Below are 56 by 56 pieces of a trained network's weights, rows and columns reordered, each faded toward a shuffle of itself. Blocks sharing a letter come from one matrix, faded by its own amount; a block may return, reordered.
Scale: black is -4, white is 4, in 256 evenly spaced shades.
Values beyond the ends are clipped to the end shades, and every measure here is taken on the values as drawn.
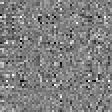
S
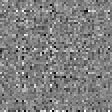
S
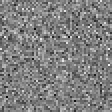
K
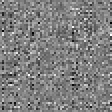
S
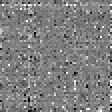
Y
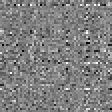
S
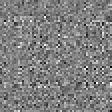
S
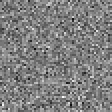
K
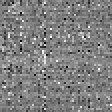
Y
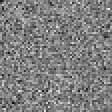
K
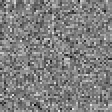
K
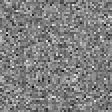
K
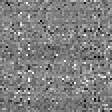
Y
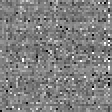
Y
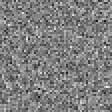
K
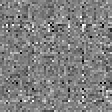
S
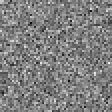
K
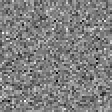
K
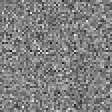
K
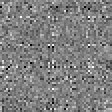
S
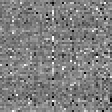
Y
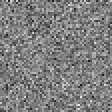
K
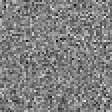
K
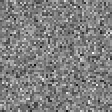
K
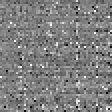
Y
